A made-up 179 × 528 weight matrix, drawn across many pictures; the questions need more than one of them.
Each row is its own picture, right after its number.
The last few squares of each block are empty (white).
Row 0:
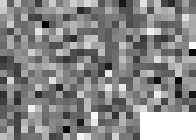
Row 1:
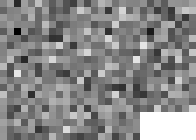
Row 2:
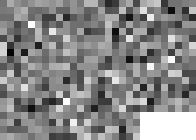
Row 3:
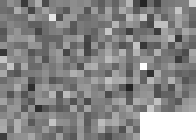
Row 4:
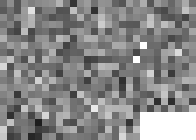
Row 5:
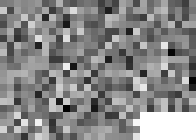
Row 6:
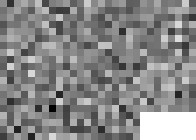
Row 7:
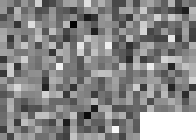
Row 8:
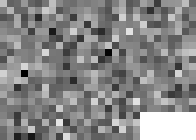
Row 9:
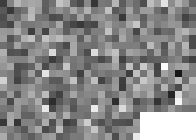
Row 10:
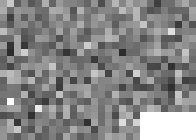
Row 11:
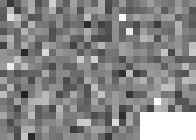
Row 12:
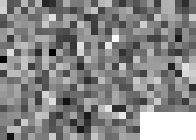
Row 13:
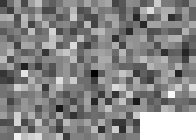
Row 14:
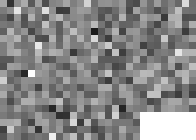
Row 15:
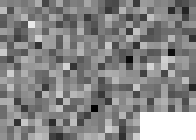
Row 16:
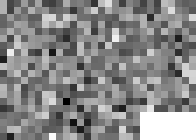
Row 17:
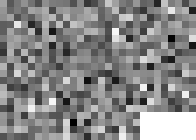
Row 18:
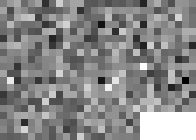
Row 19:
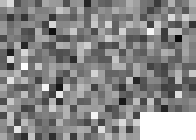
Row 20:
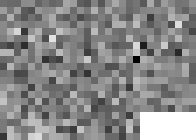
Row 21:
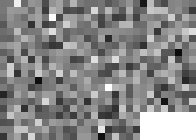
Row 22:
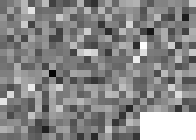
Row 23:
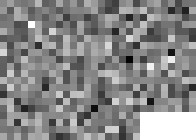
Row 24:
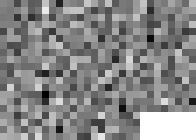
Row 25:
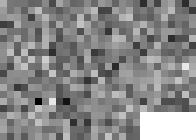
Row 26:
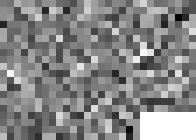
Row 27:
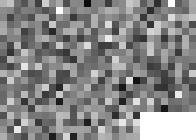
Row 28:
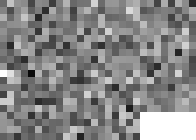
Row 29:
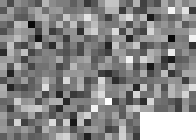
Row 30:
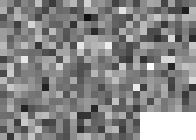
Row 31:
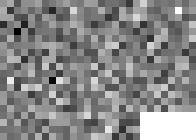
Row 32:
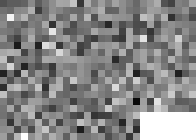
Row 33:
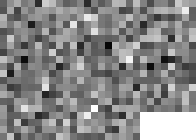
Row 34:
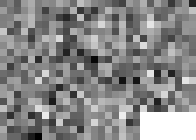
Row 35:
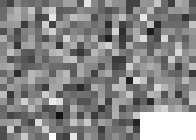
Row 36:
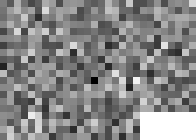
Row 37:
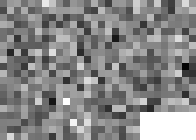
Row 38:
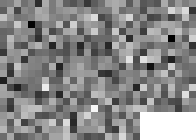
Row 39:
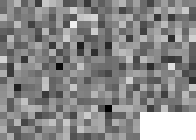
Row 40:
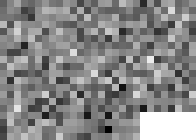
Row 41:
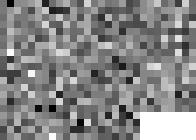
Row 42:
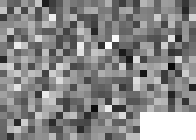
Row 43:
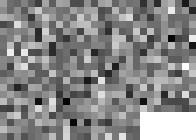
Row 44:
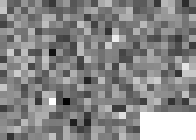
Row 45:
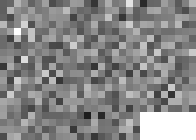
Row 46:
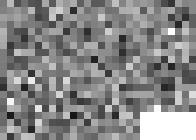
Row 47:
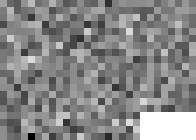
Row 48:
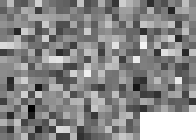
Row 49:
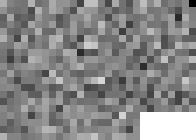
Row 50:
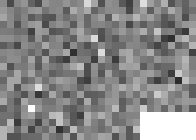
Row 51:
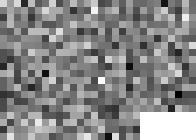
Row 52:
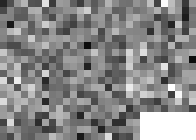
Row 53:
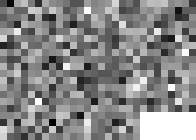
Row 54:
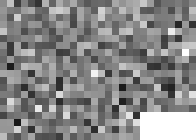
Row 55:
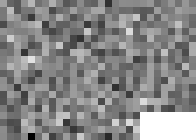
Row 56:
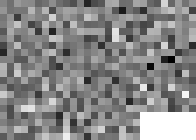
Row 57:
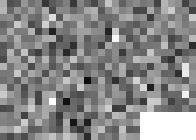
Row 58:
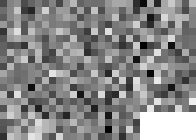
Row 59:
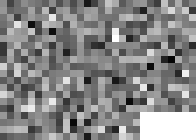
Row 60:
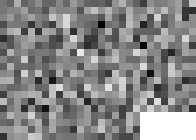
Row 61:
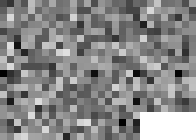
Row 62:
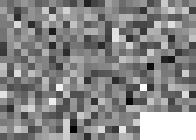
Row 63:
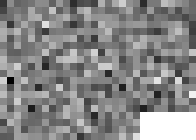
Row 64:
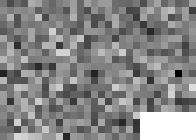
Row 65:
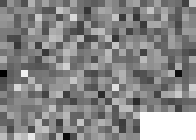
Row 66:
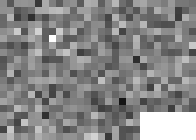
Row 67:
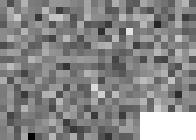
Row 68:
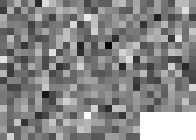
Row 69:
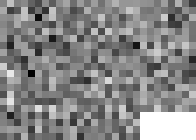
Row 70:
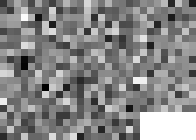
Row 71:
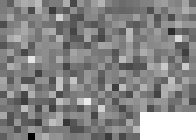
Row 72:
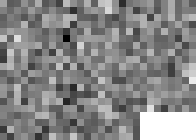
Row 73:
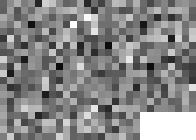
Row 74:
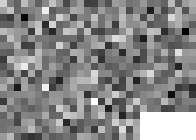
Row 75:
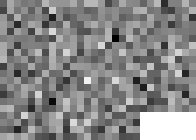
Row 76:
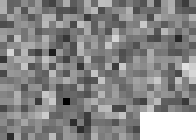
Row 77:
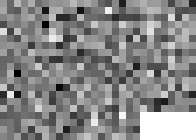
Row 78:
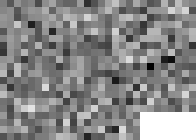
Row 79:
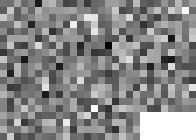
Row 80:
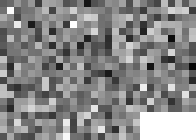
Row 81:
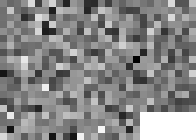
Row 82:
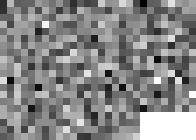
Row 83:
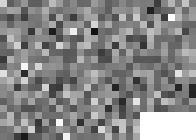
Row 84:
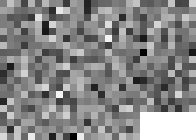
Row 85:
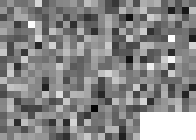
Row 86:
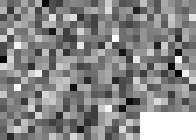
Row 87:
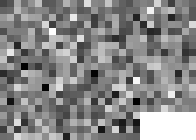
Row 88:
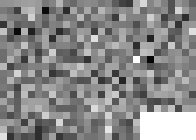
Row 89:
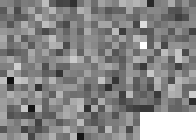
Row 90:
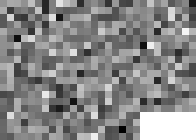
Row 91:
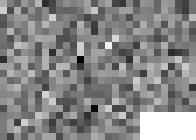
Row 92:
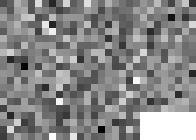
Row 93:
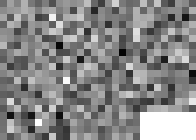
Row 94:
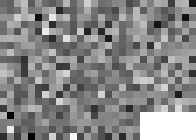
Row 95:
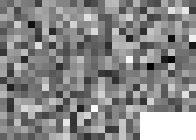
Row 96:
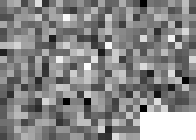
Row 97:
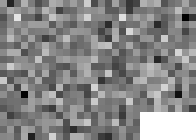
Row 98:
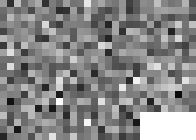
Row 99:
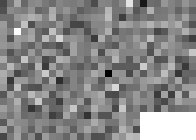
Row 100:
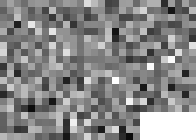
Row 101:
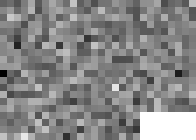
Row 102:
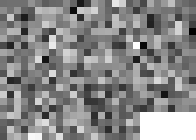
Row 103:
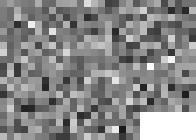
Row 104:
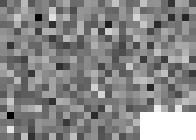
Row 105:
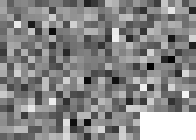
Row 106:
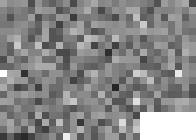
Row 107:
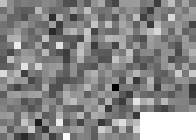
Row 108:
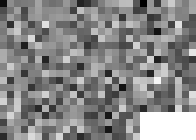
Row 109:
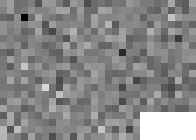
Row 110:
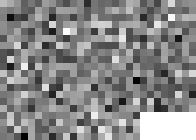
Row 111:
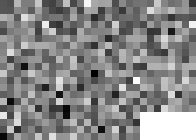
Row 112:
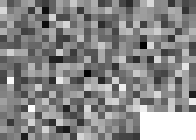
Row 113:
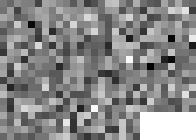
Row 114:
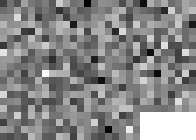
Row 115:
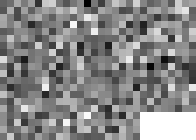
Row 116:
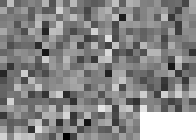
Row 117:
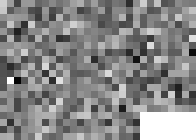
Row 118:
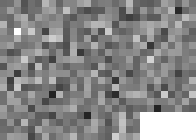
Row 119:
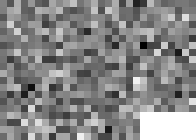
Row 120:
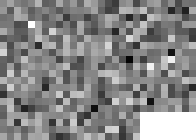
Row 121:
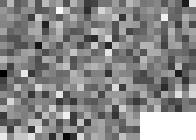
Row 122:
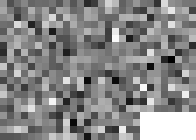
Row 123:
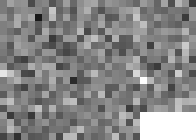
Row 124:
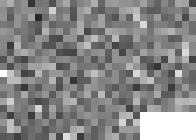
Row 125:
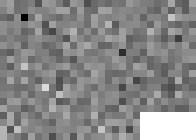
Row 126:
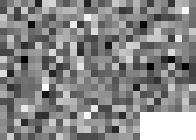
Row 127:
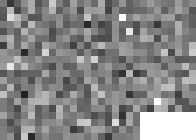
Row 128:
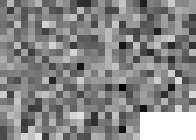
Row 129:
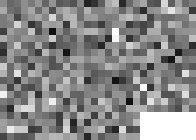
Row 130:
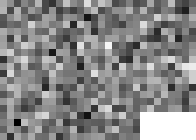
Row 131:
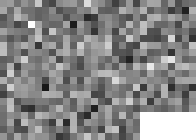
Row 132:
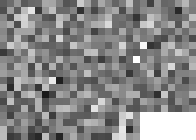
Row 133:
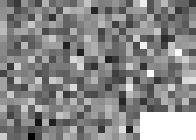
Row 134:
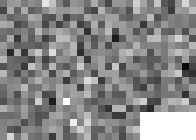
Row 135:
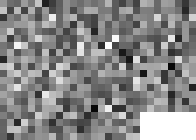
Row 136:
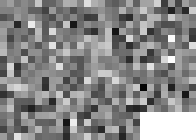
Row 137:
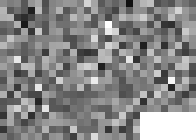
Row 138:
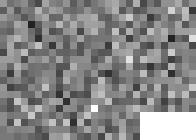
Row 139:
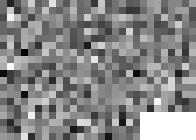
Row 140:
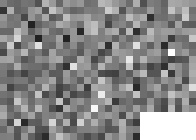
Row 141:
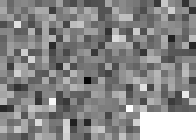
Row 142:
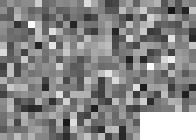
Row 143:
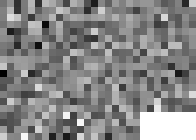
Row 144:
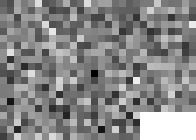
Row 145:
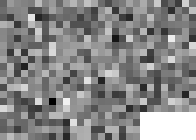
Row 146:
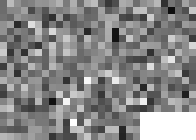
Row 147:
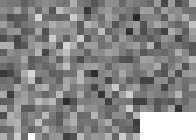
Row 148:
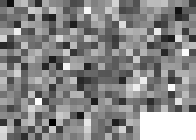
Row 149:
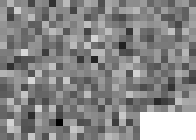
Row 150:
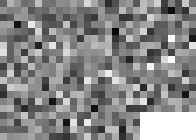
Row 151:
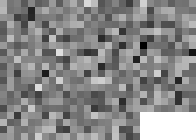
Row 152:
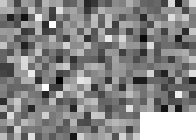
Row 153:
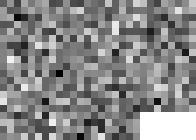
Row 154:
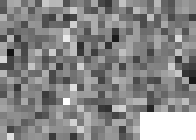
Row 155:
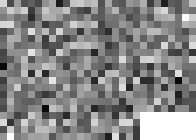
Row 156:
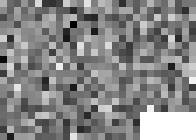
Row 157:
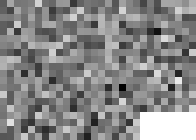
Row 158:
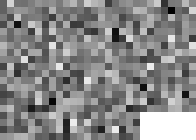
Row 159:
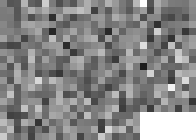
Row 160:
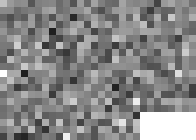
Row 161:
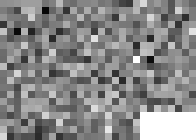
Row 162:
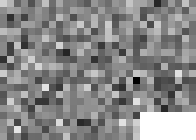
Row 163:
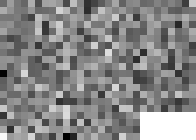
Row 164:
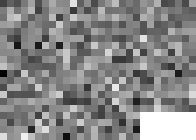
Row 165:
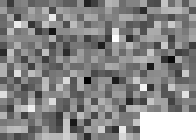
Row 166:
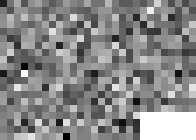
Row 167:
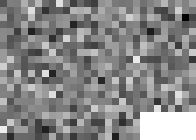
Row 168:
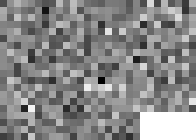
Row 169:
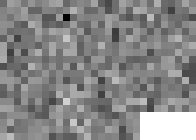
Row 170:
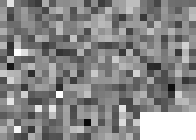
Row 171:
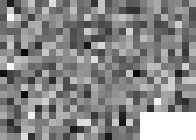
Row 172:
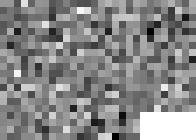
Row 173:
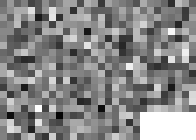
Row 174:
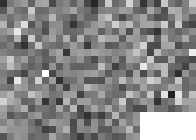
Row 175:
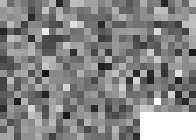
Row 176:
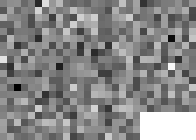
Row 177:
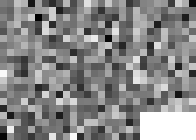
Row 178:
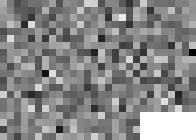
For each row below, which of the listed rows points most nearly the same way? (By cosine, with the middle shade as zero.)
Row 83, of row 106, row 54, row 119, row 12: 106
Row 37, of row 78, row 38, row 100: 100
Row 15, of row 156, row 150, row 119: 150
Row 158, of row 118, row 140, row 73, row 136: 136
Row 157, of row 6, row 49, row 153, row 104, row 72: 153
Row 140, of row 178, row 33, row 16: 33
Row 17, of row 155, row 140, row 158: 140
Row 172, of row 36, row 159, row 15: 159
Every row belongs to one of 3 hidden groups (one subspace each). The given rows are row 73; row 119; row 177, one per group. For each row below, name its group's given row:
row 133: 119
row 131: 73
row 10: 177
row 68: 73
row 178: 119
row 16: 73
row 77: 119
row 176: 73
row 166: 177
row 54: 177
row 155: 119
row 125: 177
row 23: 73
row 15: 73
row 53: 119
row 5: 73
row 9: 119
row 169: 73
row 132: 119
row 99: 119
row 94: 177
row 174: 119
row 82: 119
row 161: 119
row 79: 73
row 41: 177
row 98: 177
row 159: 119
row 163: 177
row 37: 73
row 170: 177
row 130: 73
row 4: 119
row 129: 73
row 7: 73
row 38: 73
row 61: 177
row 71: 177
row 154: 73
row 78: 73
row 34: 119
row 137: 119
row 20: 119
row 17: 73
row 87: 177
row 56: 73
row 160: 177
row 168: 119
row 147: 177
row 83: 177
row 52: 119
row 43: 73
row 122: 73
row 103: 73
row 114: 119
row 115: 73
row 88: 119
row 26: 119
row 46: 177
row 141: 73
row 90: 119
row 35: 177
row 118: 119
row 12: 73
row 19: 177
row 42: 73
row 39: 73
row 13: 177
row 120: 73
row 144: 177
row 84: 177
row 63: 119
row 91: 73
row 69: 177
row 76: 73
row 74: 177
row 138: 73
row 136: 73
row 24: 119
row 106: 177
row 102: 119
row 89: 119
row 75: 73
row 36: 119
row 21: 119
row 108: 119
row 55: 177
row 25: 73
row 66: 119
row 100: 73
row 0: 119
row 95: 73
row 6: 177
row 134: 73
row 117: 119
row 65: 177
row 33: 73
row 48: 119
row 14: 177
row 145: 73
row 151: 119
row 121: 177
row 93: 177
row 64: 177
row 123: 177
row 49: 119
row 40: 119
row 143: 177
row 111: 177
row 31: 119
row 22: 119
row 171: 177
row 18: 119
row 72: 73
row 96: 119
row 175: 119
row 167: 119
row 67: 177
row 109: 177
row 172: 119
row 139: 177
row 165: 73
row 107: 177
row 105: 73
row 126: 73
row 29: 73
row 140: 73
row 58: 119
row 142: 73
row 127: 177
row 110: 177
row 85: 73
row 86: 73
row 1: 119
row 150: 73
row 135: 73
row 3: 119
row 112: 119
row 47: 177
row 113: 73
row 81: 177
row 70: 177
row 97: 177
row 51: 119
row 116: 177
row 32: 177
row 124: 177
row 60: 119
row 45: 119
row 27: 177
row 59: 73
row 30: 73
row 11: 177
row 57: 73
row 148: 119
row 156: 73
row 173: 177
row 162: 177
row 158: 73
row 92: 177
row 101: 177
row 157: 119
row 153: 119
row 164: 177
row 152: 177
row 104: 177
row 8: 177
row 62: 73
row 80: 73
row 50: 119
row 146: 73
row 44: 73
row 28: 177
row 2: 73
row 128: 119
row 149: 177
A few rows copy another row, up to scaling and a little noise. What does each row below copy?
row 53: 148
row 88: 161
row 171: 139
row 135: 42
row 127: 11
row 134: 37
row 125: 109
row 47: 55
